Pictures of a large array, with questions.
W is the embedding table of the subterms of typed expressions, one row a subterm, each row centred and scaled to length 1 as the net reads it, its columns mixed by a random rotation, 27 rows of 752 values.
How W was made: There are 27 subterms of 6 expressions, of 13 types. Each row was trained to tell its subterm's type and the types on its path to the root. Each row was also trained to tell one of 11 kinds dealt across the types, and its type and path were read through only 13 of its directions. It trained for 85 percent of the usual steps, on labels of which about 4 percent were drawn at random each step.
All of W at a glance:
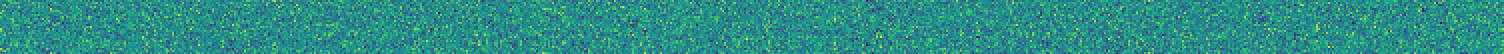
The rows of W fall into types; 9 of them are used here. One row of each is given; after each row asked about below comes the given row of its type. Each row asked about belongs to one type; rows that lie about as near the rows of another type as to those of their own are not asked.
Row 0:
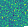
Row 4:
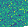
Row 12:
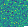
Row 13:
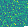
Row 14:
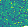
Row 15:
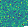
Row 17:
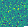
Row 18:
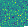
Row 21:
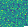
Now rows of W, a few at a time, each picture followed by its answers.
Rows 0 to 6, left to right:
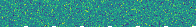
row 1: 12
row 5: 18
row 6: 14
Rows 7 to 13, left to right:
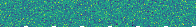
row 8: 13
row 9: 21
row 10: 13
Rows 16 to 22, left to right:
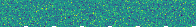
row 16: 17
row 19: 12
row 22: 21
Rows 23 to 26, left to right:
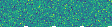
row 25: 17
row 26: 4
